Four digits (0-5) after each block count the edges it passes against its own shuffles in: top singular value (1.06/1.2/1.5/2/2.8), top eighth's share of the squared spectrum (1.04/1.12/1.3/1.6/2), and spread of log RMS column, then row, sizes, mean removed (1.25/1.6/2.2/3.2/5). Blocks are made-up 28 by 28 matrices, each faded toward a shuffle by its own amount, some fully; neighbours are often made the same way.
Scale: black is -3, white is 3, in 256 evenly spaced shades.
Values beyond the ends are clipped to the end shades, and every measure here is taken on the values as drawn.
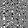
3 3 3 0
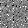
2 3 2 0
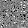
2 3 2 0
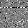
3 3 0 2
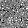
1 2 0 2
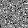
1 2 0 0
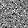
2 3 1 0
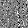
1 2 2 0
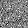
0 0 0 0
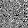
1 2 1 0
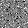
0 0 0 0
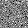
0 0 0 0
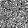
0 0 0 0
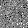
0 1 0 0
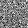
0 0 0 0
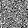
0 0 0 0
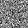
0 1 0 0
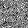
0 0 0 0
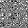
3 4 1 2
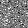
0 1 0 0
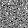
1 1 0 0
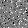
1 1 0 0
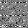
3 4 0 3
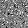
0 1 0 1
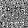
2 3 0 1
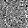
2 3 2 0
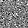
0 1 0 0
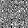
2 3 2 1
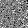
1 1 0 0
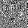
2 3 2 0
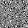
2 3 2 0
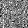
2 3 0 0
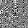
3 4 3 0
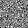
2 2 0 0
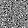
1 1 0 0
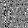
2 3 2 0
